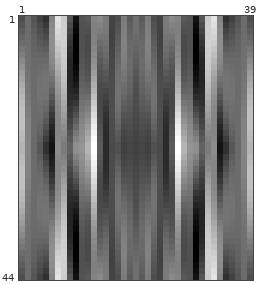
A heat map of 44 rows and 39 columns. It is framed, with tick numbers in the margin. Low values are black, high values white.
Grain: streaks running down. Average level on the scale: 40%. Mirror symmetry: left to right and top to bottom.
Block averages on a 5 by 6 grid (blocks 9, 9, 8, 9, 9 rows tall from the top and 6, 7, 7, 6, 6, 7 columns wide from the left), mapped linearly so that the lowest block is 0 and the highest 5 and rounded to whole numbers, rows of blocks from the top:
2 2 2 2 1 3 / 3 3 1 1 3 3 / 2 5 0 0 5 2 / 3 3 1 1 3 3 / 2 2 2 2 1 3
